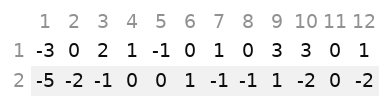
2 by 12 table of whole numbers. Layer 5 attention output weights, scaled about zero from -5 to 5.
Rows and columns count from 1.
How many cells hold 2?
1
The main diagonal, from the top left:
-3 -2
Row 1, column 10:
3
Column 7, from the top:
1 -1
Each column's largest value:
-3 0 2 1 0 1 1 0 3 3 0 1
